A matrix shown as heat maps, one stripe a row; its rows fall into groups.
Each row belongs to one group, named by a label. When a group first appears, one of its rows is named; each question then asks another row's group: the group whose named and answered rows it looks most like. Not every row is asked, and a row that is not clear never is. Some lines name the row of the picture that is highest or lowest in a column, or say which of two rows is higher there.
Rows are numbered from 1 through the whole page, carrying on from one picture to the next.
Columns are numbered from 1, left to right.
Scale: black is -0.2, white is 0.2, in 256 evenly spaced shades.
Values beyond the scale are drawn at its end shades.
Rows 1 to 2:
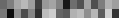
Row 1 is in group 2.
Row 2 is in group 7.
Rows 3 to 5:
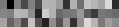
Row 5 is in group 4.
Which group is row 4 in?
2
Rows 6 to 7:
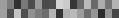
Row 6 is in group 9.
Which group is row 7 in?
7
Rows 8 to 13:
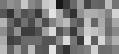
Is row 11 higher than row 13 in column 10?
Yes
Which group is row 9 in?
4
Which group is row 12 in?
9
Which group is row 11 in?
4
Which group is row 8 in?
2
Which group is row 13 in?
4
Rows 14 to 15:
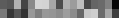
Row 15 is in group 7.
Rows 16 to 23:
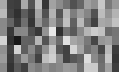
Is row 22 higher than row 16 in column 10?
No
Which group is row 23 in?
7
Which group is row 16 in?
9
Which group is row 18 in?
9
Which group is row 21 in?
7
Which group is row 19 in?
4
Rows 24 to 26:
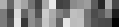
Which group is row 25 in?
7
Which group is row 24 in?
2
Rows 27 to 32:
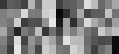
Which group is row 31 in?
7
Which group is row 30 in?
9
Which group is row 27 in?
4
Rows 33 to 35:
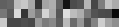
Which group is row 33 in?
2
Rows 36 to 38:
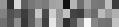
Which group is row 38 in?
4
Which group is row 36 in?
7
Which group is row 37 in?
9
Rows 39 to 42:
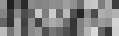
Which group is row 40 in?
9
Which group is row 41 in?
4
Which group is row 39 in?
7
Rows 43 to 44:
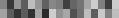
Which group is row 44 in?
9
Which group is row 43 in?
4
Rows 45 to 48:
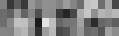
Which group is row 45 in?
7
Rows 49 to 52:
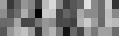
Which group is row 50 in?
2
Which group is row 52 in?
2
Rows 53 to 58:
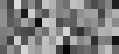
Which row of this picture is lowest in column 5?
56
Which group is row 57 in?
7
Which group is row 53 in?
7
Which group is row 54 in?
4
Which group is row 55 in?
2
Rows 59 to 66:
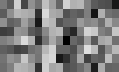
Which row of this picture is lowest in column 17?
59
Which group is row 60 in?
2
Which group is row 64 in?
4
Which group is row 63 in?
2
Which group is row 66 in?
2
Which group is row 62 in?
4
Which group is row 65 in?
2
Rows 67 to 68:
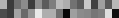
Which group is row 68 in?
7
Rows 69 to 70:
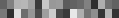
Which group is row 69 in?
2
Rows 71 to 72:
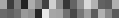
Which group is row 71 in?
4
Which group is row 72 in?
2
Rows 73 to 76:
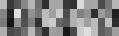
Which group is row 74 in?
7
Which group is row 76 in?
4
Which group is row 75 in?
7
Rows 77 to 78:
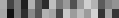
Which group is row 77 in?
4
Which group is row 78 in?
7
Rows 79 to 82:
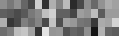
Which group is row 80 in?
4
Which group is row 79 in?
9
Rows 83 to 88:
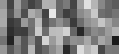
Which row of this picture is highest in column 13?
83
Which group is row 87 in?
7
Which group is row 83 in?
4
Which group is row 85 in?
9
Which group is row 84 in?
4
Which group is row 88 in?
4
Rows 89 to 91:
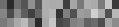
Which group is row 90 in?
4
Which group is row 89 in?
7
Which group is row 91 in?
2
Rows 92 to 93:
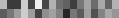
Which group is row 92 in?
9
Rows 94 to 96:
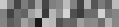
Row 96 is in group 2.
